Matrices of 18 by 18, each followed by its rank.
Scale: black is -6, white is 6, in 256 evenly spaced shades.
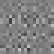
three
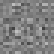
three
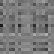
two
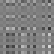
one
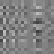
two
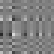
one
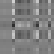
one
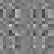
two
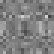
three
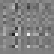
two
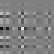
one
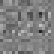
three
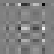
one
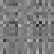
three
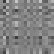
two
